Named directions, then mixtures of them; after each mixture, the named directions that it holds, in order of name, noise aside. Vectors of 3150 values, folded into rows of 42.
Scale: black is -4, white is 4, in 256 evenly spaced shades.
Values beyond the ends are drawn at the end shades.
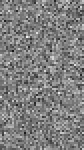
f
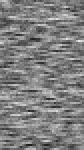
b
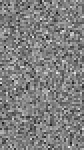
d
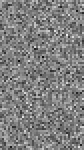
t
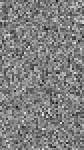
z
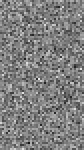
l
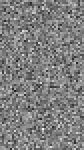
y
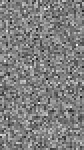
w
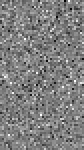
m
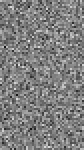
d, t, y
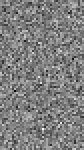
y, z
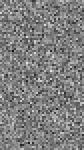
f, l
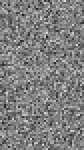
d, w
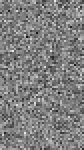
f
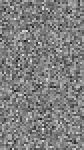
y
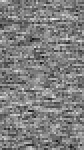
b, t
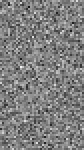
d, l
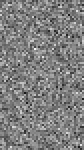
t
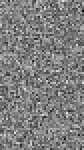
f, l, w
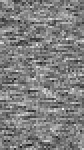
b, d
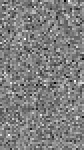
m, y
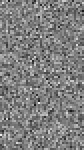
f, w
